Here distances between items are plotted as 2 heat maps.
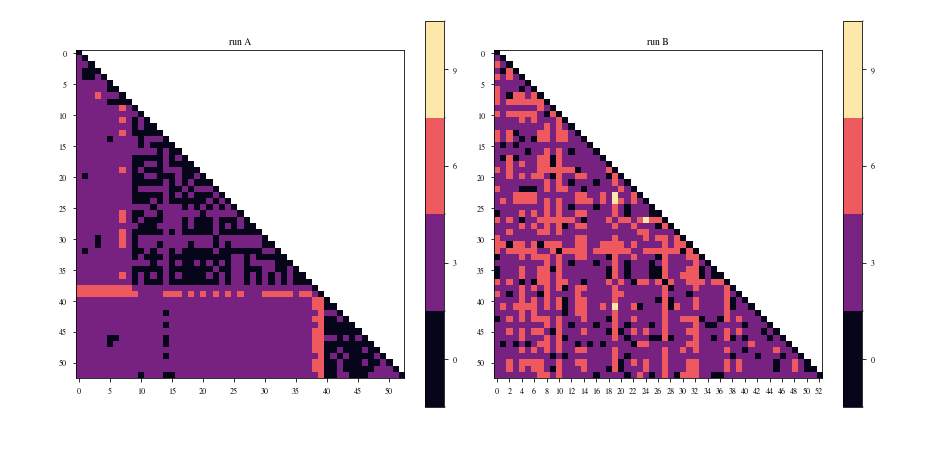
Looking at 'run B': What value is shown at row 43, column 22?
6
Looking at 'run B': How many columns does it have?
53
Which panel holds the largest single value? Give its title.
run B
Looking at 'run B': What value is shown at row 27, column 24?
9
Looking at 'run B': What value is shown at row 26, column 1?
3
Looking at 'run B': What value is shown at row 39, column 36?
3
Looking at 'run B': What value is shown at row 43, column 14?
6
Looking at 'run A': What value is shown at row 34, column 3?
3
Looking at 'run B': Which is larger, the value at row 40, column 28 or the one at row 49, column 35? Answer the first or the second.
the second
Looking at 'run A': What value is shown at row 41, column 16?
3
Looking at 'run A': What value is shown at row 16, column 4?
3
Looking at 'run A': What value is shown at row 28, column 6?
3
